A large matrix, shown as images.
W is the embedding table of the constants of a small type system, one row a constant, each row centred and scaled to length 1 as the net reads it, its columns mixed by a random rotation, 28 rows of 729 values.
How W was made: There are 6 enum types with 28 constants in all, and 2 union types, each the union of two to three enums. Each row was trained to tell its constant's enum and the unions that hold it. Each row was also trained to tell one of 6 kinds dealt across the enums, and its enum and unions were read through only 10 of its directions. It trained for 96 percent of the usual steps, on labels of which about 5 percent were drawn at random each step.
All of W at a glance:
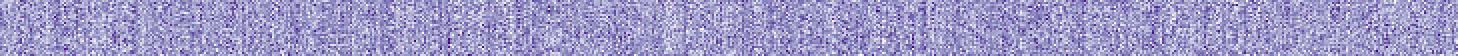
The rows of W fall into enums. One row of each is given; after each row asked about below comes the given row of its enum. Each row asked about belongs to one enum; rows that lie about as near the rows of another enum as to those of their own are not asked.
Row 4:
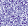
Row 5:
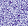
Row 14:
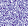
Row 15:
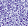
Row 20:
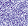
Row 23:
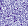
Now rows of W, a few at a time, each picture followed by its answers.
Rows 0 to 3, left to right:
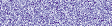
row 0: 23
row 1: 4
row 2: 15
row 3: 5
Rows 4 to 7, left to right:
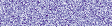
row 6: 23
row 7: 4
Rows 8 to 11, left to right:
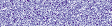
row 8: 23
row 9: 4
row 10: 20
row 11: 5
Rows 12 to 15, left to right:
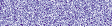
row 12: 23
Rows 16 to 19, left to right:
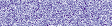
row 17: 14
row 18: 23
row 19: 20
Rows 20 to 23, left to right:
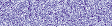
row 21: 20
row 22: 4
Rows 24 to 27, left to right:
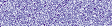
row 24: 4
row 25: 5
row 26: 20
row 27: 14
